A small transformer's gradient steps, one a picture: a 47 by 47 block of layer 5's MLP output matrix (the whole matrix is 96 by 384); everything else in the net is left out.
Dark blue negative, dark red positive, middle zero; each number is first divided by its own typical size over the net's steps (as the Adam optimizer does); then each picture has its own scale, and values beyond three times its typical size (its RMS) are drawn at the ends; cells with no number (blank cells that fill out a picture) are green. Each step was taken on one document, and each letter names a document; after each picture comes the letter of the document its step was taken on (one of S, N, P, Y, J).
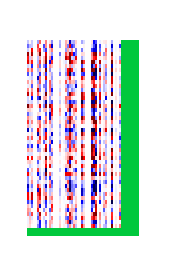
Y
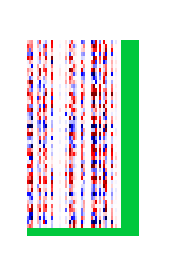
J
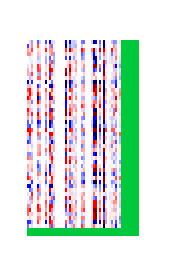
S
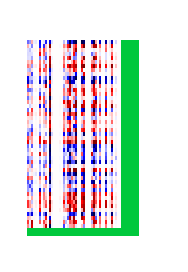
Y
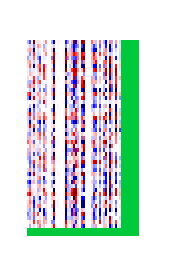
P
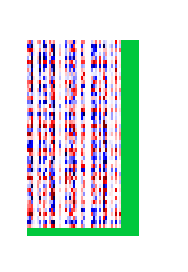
S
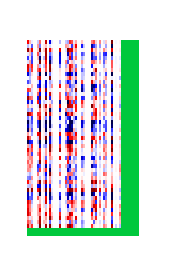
Y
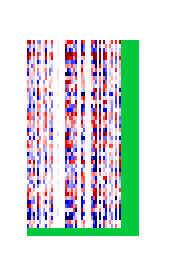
P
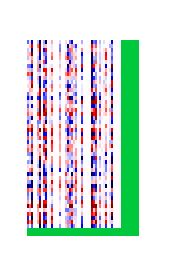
Y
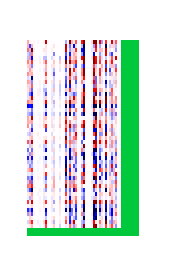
S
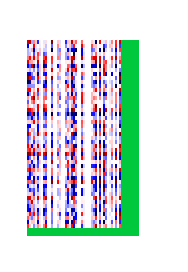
P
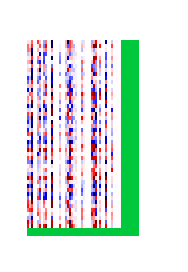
J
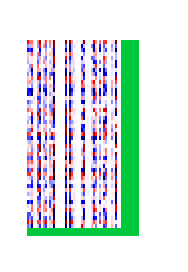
S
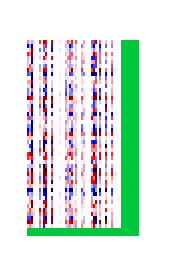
J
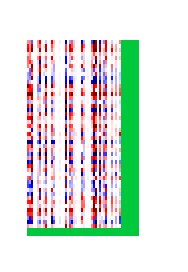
J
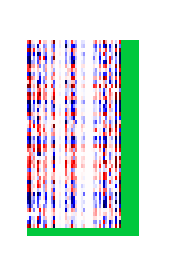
P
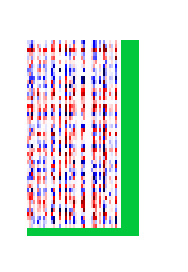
S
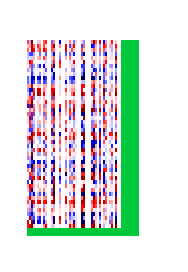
S
